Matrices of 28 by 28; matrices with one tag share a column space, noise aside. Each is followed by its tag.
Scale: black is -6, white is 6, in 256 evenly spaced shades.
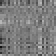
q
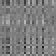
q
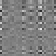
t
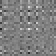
t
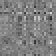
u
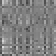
q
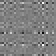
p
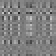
u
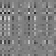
u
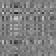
u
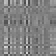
q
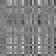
q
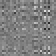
t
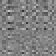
t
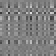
u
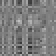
q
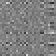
p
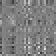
q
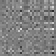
t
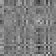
q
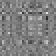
u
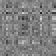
u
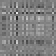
u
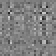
u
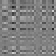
t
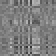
q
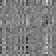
q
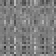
q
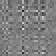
t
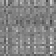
q
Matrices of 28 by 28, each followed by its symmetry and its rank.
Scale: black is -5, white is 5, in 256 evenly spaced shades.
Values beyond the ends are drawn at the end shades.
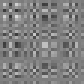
symmetric, rank two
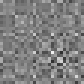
symmetric, rank three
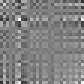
symmetric, rank two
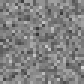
neither, full rank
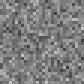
neither, full rank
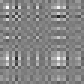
symmetric, rank two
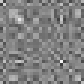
symmetric, rank three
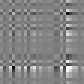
symmetric, rank one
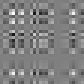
symmetric, rank one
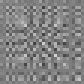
symmetric, rank three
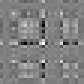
symmetric, rank two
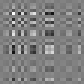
symmetric, rank one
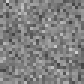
neither, full rank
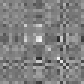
symmetric, rank three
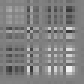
symmetric, rank one
